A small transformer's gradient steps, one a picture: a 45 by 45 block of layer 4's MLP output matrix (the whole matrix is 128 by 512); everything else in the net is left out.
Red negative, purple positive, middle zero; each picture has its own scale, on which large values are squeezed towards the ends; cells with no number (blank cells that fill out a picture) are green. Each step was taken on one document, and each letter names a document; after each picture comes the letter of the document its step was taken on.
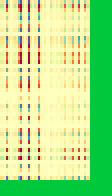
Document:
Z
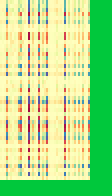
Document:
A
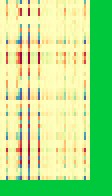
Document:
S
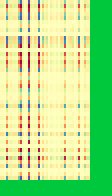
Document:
Z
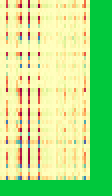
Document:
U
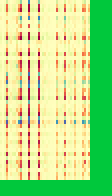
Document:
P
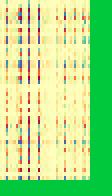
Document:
U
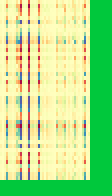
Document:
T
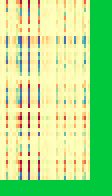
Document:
T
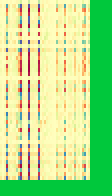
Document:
U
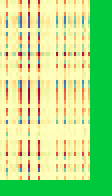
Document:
P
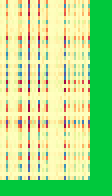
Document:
A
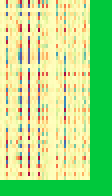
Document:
U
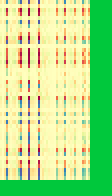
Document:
P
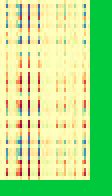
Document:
T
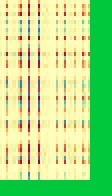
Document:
P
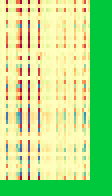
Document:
T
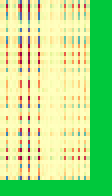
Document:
Z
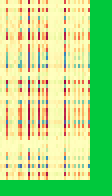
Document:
A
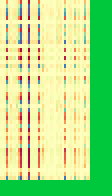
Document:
S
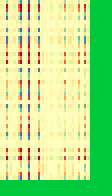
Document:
Z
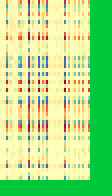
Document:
A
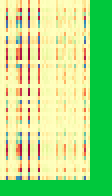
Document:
S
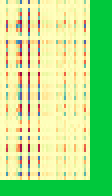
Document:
S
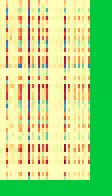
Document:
A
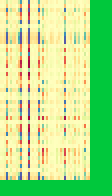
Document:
S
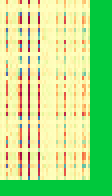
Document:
U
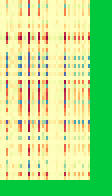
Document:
A
